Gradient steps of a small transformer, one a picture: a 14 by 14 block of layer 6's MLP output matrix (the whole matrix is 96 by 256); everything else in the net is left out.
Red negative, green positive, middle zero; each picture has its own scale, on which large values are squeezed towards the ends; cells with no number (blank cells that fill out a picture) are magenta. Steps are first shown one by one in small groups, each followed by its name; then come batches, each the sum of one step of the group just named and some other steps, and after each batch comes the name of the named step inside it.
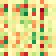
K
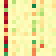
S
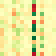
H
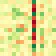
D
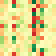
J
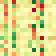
J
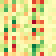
D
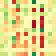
K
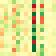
H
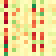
S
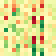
D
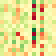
K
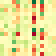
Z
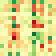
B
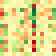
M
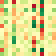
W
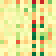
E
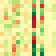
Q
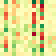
Z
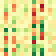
E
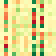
E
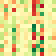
W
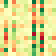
W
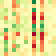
Z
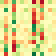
E
